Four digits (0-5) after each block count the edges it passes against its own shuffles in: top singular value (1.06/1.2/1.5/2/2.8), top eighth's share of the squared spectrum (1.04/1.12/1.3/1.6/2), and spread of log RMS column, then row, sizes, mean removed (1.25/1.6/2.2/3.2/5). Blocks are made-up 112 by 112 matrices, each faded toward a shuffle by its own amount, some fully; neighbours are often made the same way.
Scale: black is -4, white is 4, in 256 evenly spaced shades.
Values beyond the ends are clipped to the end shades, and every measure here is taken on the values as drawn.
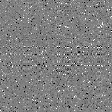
4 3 1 2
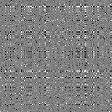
5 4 3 3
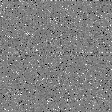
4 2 0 1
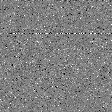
3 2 0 2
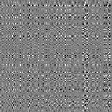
5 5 4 4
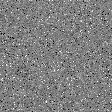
2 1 0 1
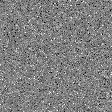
1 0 0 0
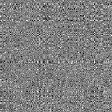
5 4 3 3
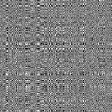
5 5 4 4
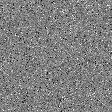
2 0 0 0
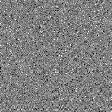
4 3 1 1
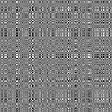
5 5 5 4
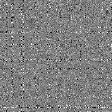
2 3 3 3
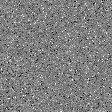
0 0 0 0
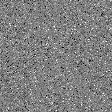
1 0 1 1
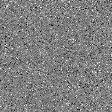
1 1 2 1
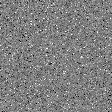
0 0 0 0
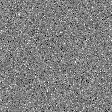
2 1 0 0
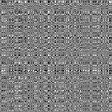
5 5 4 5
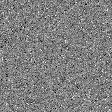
0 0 0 0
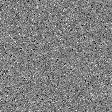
0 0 0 0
